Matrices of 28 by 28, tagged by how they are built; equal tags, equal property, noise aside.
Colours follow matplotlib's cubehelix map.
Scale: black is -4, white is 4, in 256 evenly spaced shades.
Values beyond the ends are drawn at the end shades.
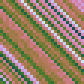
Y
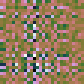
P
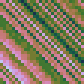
Y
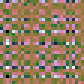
P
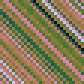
Y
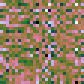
P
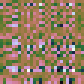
P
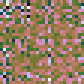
P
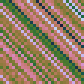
Y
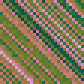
Y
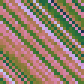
Y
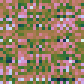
P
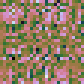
P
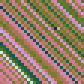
Y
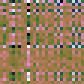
P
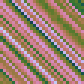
Y
